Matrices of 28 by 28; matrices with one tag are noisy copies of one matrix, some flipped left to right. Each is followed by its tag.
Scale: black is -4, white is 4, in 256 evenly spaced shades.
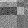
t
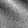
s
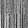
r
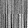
r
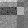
t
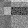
t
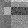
t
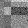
t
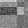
t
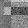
t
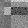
t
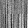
r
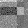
t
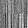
r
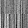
r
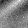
s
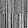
r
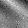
s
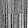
r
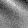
s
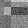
t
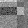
t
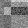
t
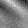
s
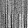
r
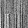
r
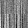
r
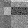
t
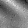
s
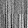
r
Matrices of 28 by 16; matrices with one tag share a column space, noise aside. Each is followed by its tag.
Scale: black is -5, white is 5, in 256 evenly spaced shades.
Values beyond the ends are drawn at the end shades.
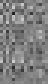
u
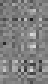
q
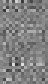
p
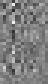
u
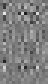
u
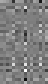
p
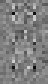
u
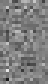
p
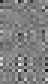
p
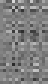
p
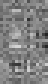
q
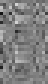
u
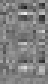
u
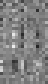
q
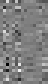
p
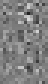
u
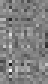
q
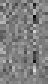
u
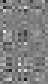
p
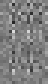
u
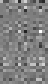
p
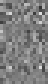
u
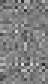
p
